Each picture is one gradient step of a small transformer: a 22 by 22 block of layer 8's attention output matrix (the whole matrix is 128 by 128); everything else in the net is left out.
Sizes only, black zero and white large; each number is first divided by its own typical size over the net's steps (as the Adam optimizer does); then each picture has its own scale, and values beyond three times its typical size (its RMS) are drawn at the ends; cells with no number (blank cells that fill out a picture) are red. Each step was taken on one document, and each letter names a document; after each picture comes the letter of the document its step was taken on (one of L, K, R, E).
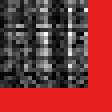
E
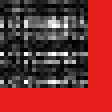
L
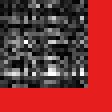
L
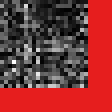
L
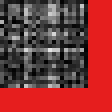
L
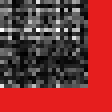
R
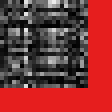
L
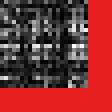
R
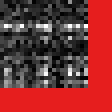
E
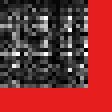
E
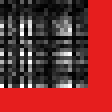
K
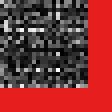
R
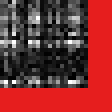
R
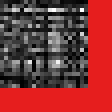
L
